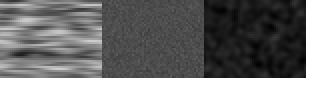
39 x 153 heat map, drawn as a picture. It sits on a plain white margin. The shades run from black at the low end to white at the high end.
It is made of 1 by 3 panels. Panel 1,1: middling, streaked across, strong in contrast. Panel 1,2: low, fine-grained, faint in contrast. Panel 1,3: very low, blotchy, faint in contrast.
